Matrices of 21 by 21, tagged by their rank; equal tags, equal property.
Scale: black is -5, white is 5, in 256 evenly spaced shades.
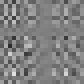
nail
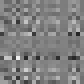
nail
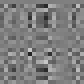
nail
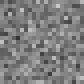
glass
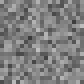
glass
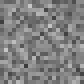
glass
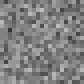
glass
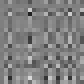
nail
